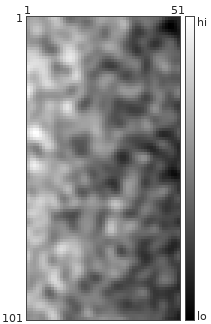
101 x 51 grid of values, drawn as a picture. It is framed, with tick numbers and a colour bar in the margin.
No single row or column stands out from its neighbours. On average the colour sits 50% of the way up the scale. There are no lone odd cells. There are no regular stripes. There is an overall slope up to the left. The texture is blotchy.
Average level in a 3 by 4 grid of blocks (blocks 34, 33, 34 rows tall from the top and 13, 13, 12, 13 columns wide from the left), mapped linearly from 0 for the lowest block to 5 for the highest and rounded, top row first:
5421 | 5320 | 5320
